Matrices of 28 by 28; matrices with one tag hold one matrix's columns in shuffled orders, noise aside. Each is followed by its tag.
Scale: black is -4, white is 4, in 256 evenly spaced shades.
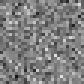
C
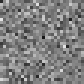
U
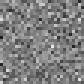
U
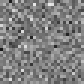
U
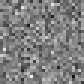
C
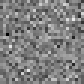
U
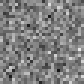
C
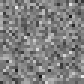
C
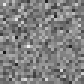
U
